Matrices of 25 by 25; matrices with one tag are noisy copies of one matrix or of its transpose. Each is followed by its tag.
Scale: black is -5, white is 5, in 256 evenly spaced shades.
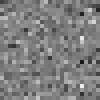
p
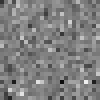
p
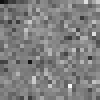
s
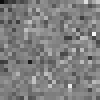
s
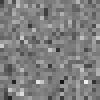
p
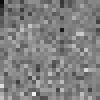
s
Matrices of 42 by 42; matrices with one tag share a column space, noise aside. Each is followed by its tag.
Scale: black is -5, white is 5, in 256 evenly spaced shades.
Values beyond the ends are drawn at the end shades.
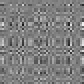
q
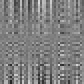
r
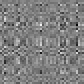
q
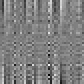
r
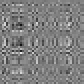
q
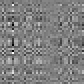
q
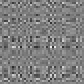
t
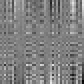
r
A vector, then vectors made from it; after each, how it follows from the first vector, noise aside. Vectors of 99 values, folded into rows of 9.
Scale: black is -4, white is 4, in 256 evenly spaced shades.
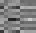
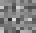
sign-scrambled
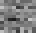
sign-scrambled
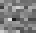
sign-scrambled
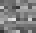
sign-scrambled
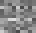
sign-scrambled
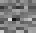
sign-scrambled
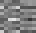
negated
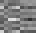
negated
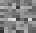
sign-scrambled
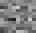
sign-scrambled
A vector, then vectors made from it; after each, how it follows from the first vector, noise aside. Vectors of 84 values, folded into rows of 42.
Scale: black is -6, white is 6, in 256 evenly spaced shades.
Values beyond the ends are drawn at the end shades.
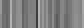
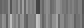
sign-scrambled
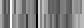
scaled up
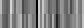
scaled up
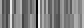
scaled up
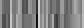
scaled up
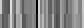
scaled up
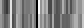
scaled up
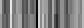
scaled up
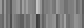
sign-scrambled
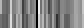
scaled up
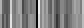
scaled up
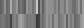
sign-scrambled
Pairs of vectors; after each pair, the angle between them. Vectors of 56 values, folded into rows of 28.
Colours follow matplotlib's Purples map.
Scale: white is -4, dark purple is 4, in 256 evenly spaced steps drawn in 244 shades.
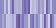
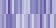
nearly opposite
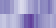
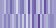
orthogonal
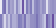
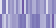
nearly parallel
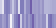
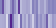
nearly opposite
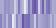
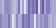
nearly parallel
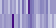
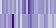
nearly parallel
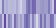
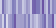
partly aligned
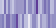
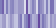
nearly opposite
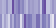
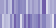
nearly parallel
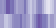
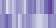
nearly opposite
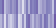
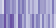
nearly opposite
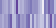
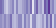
partly aligned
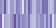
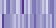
nearly opposite
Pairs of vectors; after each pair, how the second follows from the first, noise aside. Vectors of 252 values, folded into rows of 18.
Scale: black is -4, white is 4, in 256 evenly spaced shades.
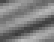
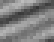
reversed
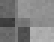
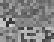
sign-scrambled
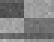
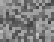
shuffled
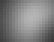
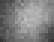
copied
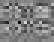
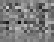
sign-scrambled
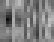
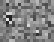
sign-scrambled
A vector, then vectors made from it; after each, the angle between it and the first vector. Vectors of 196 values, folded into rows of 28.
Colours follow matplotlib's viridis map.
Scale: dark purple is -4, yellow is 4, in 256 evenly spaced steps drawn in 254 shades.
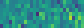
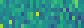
nearly opposite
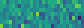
nearly opposite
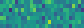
orthogonal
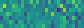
partly opposed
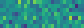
partly aligned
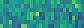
nearly opposite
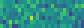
partly opposed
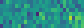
nearly parallel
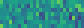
nearly opposite
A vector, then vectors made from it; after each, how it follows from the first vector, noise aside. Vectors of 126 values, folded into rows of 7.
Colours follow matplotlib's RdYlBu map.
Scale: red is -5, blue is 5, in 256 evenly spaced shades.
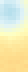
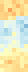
wrapped around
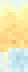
wrapped around
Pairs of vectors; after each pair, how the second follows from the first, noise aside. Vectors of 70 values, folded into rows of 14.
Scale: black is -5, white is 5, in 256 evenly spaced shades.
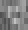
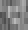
copied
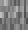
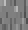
partly zeroed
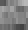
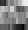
scaled up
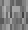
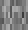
copied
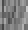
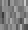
shuffled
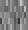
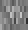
shuffled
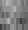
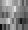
scaled up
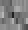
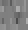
partly zeroed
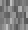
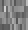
shuffled
